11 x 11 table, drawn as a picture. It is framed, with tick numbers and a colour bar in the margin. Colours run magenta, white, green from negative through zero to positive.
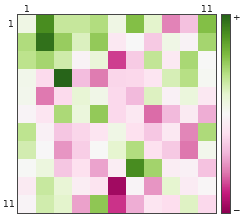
Roughest part: bottom middle. Stripes: none. Average level on the scale: 50%. Ninth with the highest average: top left.
